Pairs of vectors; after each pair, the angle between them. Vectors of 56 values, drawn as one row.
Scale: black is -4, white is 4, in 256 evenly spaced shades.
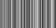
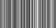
nearly parallel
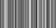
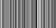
partly aligned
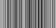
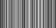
nearly opposite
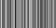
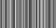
nearly opposite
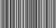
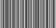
partly aligned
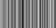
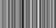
nearly parallel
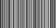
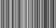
orthogonal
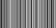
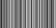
nearly parallel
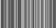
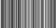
nearly parallel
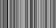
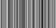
partly opposed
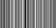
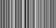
nearly parallel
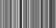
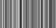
nearly parallel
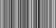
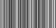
nearly parallel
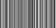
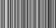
partly opposed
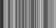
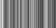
nearly opposite
